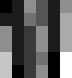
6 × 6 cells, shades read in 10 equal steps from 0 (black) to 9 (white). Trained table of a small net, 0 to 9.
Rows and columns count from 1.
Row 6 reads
7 0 2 5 0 9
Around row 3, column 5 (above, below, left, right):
1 1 5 6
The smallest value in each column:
0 0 2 3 0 5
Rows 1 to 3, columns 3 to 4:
5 3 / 4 3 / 2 5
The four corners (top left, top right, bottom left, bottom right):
0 5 7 9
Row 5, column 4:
4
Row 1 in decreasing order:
5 5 3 1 1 0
